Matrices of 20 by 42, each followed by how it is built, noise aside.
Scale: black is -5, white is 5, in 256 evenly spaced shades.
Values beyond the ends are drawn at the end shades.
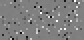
sparse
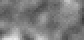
smooth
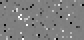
sparse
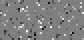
sparse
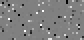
sparse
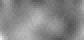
smooth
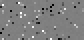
sparse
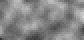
smooth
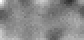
smooth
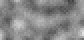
smooth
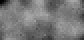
smooth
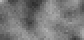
smooth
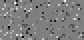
sparse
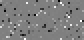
sparse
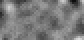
smooth
